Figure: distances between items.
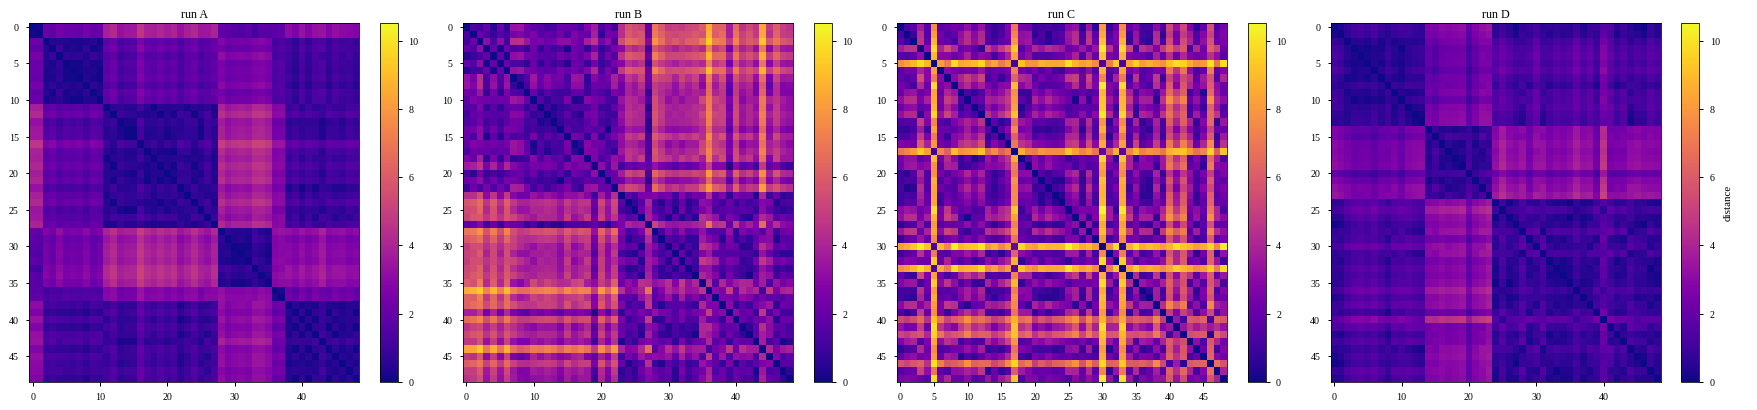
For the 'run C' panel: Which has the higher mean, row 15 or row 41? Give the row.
41
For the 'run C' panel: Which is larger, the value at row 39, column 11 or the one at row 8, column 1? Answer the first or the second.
the first
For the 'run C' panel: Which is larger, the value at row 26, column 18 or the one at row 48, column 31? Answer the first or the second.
the second
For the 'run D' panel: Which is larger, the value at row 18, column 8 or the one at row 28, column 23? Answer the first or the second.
the second
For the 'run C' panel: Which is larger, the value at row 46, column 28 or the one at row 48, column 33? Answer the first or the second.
the second
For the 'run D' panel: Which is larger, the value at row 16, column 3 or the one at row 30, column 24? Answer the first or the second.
the first
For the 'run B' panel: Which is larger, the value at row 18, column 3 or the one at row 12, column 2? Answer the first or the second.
the second
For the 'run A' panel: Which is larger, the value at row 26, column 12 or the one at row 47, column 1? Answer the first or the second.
the second
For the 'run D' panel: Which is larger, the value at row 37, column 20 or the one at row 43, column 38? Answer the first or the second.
the first
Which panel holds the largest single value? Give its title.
run C
